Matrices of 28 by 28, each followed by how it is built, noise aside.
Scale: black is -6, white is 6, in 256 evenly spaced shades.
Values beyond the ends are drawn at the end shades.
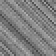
Toeplitz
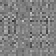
low rank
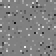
sparse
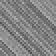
Toeplitz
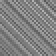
Toeplitz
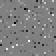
sparse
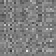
low rank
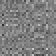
low rank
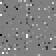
sparse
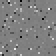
sparse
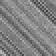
Toeplitz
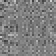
low rank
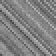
Toeplitz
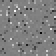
sparse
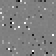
sparse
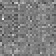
low rank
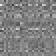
low rank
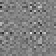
low rank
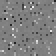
sparse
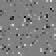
sparse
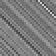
Toeplitz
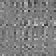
low rank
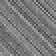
Toeplitz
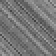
Toeplitz
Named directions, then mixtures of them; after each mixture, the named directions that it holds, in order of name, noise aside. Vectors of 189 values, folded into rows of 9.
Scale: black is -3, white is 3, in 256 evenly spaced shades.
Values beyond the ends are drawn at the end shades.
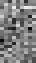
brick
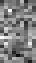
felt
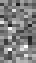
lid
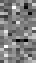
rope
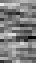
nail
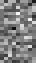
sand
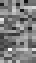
brick, lid, nail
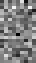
brick, felt, rope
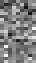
nail, rope, sand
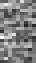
felt, nail, sand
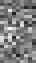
brick, felt, lid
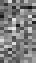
brick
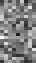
brick, felt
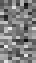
felt, lid, rope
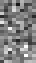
lid, rope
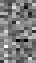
rope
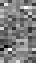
brick, lid, rope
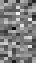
sand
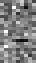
rope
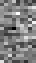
brick, nail, sand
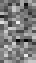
lid, rope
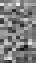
lid, nail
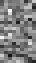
felt, rope, sand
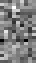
brick, nail, rope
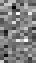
rope, sand
